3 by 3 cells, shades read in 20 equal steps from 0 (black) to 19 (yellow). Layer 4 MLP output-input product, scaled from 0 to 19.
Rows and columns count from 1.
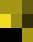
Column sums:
32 25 25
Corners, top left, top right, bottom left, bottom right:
13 8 0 13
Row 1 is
13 13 8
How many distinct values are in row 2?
3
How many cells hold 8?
1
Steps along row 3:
same up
